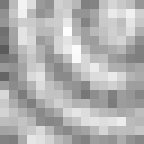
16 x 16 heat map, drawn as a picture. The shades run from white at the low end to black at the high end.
Mirror symmetry: none. Average level on the scale: 30%. Odd rows or columns: none. Rings: centred on the top right.
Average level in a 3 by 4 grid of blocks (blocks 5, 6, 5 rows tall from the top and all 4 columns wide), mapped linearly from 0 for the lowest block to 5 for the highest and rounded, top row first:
2140 / 5324 / 3323
